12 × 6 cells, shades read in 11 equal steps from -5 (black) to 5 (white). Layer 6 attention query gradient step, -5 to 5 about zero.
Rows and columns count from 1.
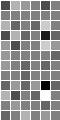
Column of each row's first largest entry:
2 1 5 2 5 1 1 1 2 5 2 3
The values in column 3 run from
-1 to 2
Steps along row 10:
down up down up down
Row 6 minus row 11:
1 -1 0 0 1 -1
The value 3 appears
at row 3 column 5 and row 5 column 5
